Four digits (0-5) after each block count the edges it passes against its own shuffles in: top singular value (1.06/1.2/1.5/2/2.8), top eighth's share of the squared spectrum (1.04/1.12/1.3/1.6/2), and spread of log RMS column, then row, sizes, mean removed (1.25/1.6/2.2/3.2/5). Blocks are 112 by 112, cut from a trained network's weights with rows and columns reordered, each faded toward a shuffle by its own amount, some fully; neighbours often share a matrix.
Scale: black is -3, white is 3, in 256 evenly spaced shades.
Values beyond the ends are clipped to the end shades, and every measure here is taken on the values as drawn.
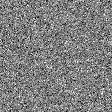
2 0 0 0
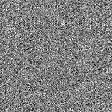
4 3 0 2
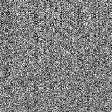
4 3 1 2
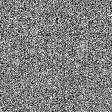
2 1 0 0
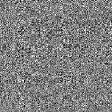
4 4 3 3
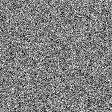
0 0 0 0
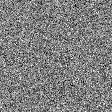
0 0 0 0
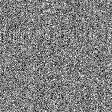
3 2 0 1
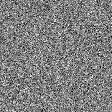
2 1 0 0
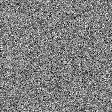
0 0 0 0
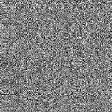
4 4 2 3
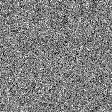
1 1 0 0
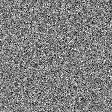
0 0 0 0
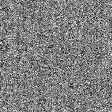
2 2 0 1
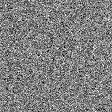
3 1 0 0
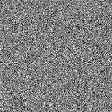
4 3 1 2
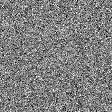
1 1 0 0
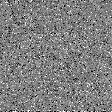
3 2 0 2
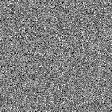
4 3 1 1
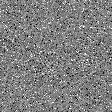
2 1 0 0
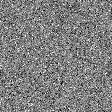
2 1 0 0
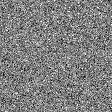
0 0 0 0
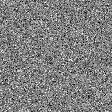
3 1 0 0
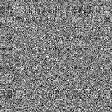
4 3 1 2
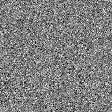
3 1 0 0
